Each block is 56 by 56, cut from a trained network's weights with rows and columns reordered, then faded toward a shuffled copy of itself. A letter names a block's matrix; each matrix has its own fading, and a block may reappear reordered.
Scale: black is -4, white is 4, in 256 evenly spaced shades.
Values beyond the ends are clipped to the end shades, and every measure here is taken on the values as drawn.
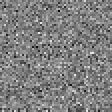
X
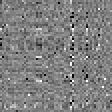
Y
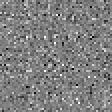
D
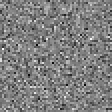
X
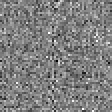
X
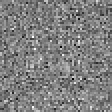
X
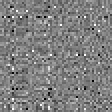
Y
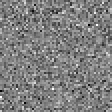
X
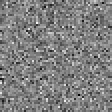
X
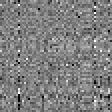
Y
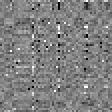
Y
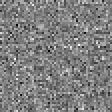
X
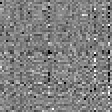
Y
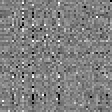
Y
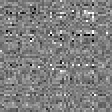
Y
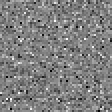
D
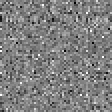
D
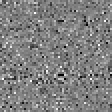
D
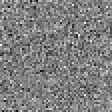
X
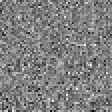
X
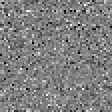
D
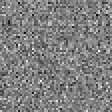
X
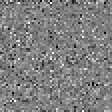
D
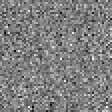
X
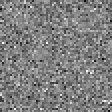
X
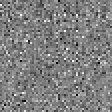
D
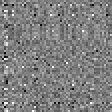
Y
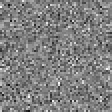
X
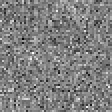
X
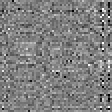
Y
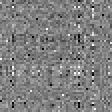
Y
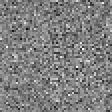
X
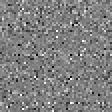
D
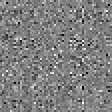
D
